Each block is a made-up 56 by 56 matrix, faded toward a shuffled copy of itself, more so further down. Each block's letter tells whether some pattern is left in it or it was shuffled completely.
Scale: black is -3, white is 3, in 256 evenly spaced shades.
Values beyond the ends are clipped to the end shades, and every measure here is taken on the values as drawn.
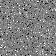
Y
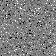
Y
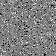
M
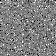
M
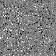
M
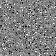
M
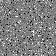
Y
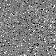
M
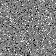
Y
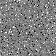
Y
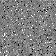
M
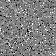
M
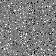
M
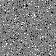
Y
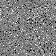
M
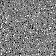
M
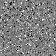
M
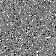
Y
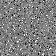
Y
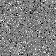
Y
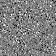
Y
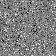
Y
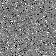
Y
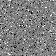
Y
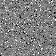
M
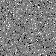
Y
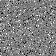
M
